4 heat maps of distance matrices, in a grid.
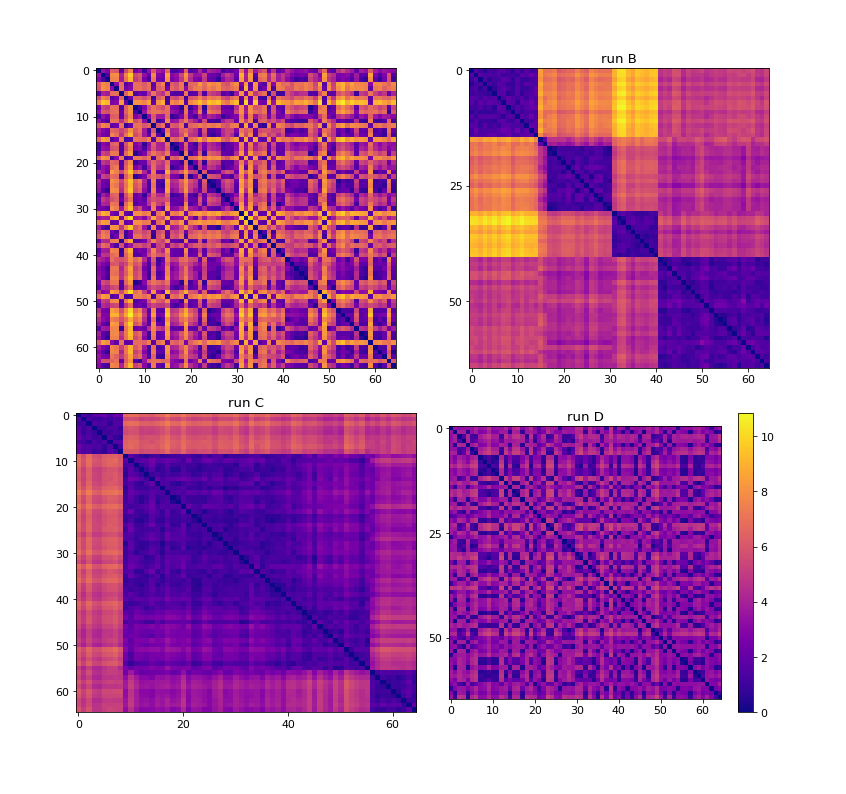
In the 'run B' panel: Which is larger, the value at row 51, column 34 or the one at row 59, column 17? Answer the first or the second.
the first
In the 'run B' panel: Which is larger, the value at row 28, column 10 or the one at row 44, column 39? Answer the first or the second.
the first
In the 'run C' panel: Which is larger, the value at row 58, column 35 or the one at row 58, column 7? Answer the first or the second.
the second
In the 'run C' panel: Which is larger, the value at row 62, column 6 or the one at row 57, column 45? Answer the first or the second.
the first
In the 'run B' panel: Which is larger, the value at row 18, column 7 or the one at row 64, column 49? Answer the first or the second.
the first
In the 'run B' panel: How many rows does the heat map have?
65
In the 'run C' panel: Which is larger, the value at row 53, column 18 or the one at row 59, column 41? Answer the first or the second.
the second
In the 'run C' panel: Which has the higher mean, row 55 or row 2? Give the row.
2
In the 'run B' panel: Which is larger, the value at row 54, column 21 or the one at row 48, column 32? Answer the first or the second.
the second
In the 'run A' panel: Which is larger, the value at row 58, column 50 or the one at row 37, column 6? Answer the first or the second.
the second
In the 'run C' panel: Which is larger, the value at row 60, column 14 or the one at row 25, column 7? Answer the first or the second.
the second
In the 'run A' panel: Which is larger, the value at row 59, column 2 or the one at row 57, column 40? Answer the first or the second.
the first
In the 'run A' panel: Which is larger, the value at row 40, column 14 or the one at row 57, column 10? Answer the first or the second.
the first
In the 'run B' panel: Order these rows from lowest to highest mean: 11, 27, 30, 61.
61, 30, 27, 11
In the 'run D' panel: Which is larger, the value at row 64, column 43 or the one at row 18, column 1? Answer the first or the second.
the second
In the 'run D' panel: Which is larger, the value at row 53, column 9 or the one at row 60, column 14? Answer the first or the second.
the first
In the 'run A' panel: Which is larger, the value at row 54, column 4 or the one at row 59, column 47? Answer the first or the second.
the first
